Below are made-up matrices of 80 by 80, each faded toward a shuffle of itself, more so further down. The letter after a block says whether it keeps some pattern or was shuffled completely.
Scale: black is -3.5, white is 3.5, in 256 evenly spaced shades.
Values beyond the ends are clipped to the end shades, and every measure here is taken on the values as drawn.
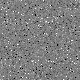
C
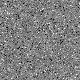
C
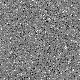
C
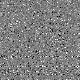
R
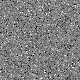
C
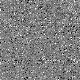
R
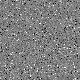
C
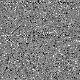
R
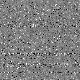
R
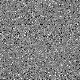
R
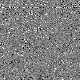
R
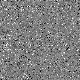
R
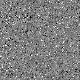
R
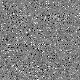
R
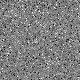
C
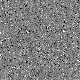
C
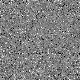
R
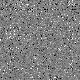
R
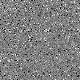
R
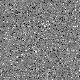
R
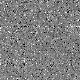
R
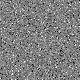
C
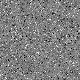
C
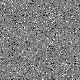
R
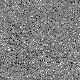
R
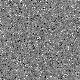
C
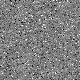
C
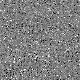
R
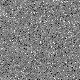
C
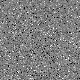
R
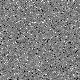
C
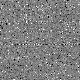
R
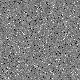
C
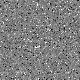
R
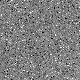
C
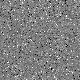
C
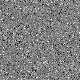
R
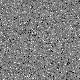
C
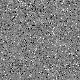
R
